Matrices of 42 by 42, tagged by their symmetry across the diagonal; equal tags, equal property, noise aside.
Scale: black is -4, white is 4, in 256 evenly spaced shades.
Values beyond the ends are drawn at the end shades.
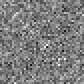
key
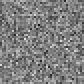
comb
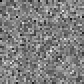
key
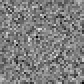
key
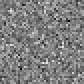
key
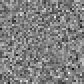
comb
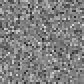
comb
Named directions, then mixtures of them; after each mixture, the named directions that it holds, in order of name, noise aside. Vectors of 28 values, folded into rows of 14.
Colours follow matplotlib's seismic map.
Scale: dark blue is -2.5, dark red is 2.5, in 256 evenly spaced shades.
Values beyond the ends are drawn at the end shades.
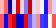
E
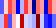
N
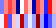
N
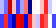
E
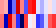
E, N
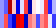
E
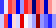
N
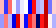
E, N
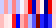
E, N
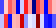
N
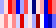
N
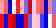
E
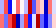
E, N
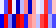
E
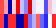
E
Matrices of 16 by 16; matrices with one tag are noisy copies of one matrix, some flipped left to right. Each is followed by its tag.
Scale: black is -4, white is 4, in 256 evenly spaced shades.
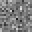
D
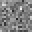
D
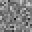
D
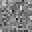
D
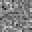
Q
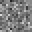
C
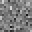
D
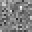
D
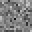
D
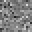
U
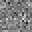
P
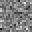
Q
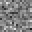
Q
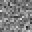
U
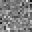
U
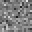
U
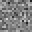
P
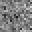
C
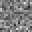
Q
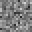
Q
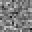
Q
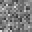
C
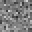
U
